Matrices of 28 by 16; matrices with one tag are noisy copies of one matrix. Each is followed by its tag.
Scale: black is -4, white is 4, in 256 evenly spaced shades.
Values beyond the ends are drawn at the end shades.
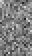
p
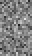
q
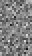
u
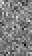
p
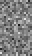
q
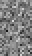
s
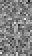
q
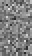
u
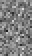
s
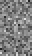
q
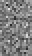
u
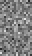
q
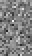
s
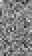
p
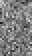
p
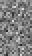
s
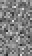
s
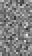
u
